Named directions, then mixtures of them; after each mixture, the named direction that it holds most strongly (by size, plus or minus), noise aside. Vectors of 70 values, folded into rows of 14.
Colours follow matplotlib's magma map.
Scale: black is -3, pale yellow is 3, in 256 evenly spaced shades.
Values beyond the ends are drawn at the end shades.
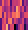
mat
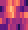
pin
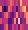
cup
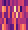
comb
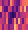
cup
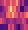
pin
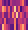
comb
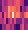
pin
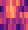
pin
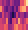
pin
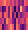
comb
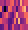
cup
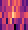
mat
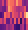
pin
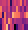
mat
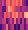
pin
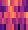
pin
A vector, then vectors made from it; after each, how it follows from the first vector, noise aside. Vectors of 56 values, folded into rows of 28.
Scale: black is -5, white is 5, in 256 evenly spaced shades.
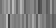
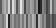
scaled up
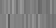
shrunk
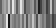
scaled up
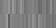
shrunk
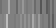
partly zeroed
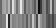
scaled up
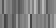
wrapped around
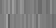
shrunk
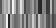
scaled up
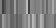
wrapped around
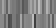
wrapped around
